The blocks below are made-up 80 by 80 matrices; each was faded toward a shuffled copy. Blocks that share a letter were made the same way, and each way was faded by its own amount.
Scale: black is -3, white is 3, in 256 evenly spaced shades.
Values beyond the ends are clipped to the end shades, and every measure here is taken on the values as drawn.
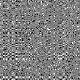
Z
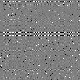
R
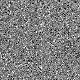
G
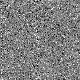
G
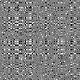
R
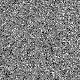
G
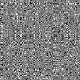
Z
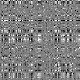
R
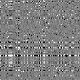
R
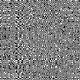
Z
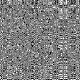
Z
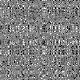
Z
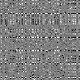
R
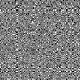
Z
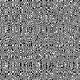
Z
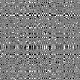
R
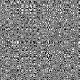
Z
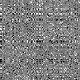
Z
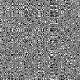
Z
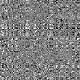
Z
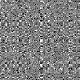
Z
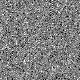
G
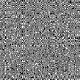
Z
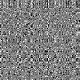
Z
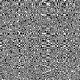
Z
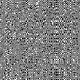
Z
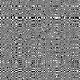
R
